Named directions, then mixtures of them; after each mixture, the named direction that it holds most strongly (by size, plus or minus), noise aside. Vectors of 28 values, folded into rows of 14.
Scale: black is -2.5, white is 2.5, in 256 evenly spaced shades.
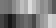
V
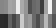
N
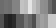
V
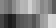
V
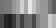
V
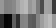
V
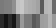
V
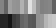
V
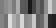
V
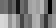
N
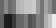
V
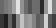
N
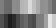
V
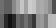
V
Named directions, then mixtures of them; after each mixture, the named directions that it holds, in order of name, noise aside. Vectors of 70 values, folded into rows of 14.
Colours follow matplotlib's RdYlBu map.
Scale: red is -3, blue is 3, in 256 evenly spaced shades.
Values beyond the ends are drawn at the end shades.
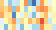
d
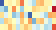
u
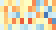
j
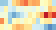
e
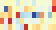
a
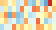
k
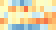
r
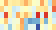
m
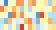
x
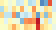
k, m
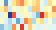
e, k, x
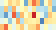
a, d, m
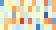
j, k, u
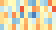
a, k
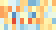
d, j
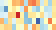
a, d, k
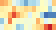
e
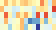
m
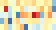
a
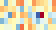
x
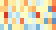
j, k, m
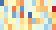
u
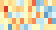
j, u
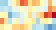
e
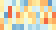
j, k, r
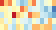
d, e, u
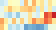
e, r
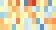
d, k, r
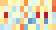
k, m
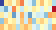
u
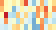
d, k, m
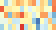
m, x
